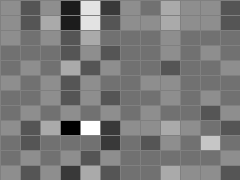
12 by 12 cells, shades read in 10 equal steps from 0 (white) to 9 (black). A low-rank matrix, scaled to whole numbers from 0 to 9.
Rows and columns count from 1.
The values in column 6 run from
4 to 7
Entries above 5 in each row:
4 4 1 2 2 1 2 1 4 3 1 4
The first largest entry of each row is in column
4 4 4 4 5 4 4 11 4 6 5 4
